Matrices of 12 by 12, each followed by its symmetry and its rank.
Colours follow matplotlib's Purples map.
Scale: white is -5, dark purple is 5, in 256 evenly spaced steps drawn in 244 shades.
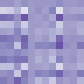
neither, rank two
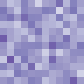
antisymmetric, full rank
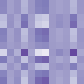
neither, rank one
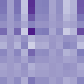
neither, rank one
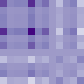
symmetric, rank one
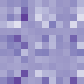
antisymmetric, rank two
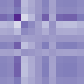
symmetric, rank one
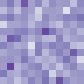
antisymmetric, full rank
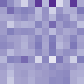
neither, rank two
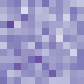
antisymmetric, full rank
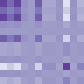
symmetric, rank one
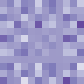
antisymmetric, rank two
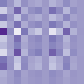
neither, rank one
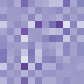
antisymmetric, rank two
